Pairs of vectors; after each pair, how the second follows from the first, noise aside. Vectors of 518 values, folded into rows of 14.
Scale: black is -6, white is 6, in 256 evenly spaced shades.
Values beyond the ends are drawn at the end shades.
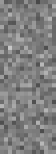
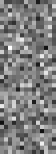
scaled up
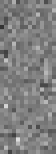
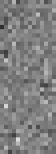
copied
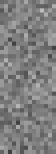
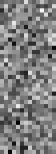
scaled up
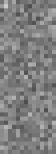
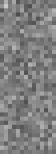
copied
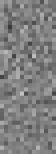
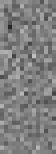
copied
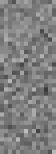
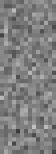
shuffled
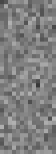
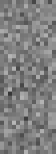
shuffled
